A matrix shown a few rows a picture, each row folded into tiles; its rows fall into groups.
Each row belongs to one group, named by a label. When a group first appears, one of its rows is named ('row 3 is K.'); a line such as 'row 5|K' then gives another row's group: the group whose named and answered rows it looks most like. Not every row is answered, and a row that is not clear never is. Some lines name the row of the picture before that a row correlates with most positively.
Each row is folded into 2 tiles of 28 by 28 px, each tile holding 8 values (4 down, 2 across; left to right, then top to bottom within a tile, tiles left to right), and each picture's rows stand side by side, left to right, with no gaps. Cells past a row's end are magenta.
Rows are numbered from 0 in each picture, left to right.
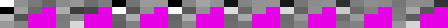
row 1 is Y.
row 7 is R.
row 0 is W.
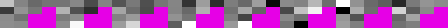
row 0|W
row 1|Y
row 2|Y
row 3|R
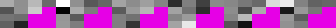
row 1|W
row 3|Y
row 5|W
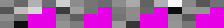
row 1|W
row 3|W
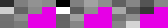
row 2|Y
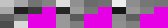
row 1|W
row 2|W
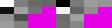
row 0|W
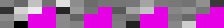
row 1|W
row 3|R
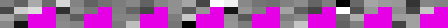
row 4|W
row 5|Y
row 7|R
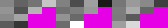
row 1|R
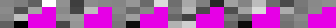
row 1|R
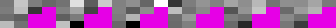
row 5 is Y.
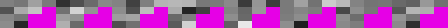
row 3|Y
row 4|R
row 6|W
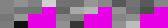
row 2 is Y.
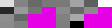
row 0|W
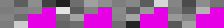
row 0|R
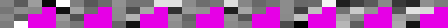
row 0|R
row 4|W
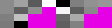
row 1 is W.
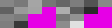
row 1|Y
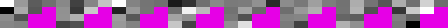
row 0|W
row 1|R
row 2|W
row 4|R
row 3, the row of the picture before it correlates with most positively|0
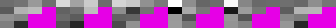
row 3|W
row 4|W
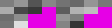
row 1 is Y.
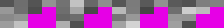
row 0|Y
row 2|Y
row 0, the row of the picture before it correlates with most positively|0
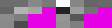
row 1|W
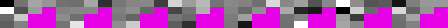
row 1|R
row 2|R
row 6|W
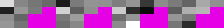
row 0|W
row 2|Y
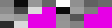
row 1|W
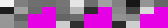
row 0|W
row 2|R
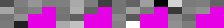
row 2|R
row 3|W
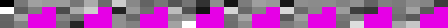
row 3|Y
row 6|Y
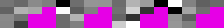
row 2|R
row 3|W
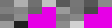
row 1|Y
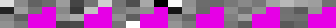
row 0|W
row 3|W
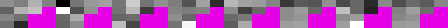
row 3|R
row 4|Y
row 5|Y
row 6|Y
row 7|Y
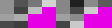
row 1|R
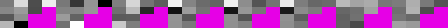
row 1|R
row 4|W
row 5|W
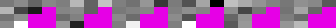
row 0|Y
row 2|R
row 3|R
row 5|R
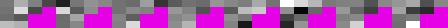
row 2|R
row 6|Y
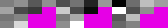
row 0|Y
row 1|Y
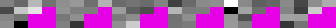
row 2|Y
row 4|W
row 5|R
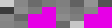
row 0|W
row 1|R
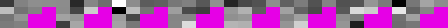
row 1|R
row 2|W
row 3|Y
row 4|Y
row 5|Y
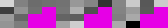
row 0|W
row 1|R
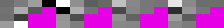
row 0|R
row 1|W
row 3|W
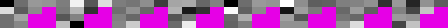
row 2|R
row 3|Y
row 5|W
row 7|R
